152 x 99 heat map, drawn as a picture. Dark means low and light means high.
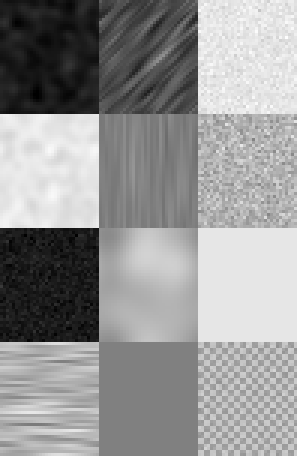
The table splits into 4 rows of 3 panels. Panel 1,1: very low, blotchy, faint in contrast. Panel 1,2: low, slanting up to the right. Panel 1,3: very high, fine-grained, faint in contrast. Panel 2,1: very high, blotchy, faint in contrast. Panel 2,2: middling, streaked downward, faint in contrast. Panel 2,3: high, fine-grained. Panel 3,1: very low, fine-grained, faint in contrast. Panel 3,2: high, smooth. Panel 3,3: very high, flat. Panel 4,1: high, streaked across. Panel 4,2: middling, flat. Panel 4,3: high, checkered.
